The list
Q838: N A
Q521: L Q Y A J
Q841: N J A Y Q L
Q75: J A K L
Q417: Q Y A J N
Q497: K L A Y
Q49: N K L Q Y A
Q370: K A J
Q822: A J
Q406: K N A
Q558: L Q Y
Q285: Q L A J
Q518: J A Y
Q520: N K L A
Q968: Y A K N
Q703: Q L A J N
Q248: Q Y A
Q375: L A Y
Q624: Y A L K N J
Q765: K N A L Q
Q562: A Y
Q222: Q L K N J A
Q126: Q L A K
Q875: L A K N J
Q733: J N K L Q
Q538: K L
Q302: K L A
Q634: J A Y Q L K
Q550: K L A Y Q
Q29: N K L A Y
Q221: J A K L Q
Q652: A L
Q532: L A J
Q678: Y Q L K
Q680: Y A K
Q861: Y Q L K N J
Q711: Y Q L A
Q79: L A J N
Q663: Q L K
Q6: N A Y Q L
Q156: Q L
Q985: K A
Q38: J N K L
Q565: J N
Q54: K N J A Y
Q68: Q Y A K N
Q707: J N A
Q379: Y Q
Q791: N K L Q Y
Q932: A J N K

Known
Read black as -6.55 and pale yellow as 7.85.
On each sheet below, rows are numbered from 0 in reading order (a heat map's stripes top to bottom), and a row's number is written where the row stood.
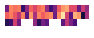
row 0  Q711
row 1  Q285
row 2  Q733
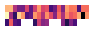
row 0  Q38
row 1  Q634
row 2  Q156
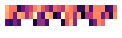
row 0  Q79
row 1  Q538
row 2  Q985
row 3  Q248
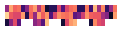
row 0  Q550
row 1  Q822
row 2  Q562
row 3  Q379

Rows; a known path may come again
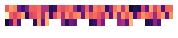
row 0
Q302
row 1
Q518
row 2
Q285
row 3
Q711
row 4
Q822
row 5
Q558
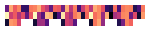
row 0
Q680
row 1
Q538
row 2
Q678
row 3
Q985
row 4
Q248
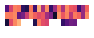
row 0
Q562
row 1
Q379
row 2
Q521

